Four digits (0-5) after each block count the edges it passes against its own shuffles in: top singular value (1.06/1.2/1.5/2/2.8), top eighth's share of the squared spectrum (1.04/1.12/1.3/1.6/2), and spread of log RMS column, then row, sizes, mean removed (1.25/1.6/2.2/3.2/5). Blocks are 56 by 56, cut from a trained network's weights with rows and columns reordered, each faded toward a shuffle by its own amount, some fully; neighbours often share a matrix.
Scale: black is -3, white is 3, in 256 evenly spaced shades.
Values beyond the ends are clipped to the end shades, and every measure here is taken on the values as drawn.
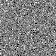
0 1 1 0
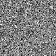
1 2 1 0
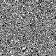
2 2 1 1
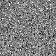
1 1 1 0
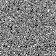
2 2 0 1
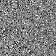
2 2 0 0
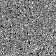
1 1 0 0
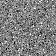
0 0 0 0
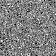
0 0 0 0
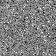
0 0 0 0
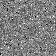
0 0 0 0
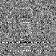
4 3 1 2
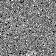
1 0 0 0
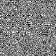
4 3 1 2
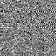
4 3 1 2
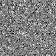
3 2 0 1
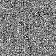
2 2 0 1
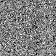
2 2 0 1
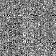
3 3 0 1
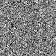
2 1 0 0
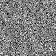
0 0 0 0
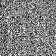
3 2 0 1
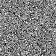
0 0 0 0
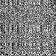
4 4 2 3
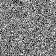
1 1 0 0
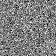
1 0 0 0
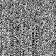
3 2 0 1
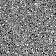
2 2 0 0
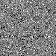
2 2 0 1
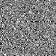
3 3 1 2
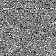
2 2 0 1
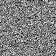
1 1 0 0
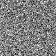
1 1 0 0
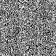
2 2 0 0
